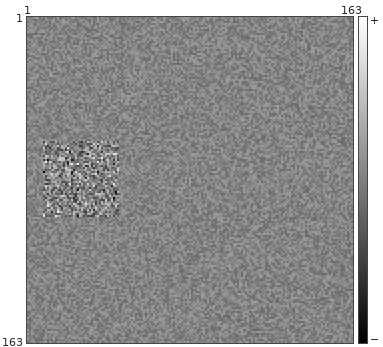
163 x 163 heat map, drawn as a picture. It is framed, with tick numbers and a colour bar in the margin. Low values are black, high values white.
There is no overall slope. An odd patch, rougher than its surroundings, sits in the middle left. The distribution is heavy-tailed on both sides. The grain is fine, like static. No row or column stands out. Neither half mirrors the other. The middle left is the roughest part.
